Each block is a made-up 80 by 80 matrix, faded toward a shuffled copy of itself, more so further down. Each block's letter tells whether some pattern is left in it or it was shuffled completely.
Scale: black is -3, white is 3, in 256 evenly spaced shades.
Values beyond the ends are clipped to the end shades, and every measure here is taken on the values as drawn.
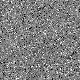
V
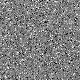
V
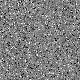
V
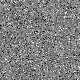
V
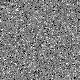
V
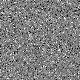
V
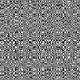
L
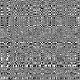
L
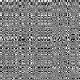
L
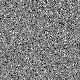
V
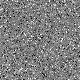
V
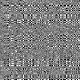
L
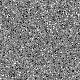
V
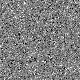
V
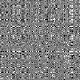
L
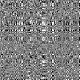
L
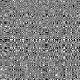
L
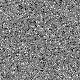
V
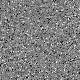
V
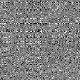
L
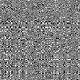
L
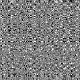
L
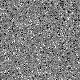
V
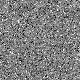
V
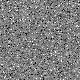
V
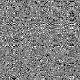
L
